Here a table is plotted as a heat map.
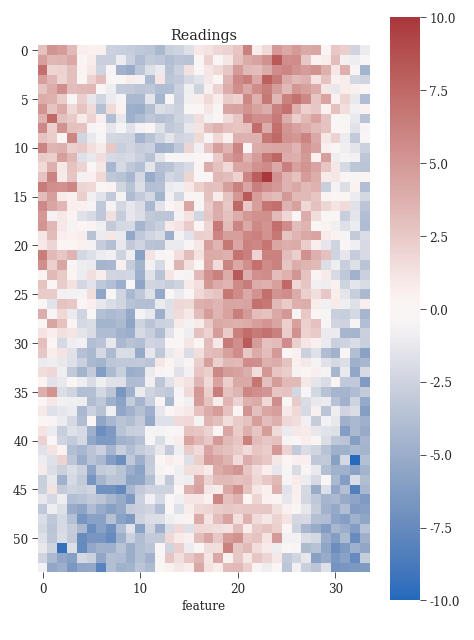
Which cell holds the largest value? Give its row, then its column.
13, 23
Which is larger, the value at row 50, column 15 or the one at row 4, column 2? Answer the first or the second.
the second
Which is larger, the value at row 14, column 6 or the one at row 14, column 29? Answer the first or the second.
the first
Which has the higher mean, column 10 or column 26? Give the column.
26
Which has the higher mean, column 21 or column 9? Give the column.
21
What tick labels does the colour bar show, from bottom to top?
-10.0, -7.5, -5.0, -2.5, 0.0, 2.5, 5.0, 7.5, 10.0
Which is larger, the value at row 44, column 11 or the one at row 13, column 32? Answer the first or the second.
the second
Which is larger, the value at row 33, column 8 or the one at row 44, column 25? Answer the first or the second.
the second
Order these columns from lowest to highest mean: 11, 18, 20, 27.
11, 27, 18, 20
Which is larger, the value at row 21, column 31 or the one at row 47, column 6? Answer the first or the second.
the first
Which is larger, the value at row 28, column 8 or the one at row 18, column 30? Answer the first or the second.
the second
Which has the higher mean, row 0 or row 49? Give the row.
0
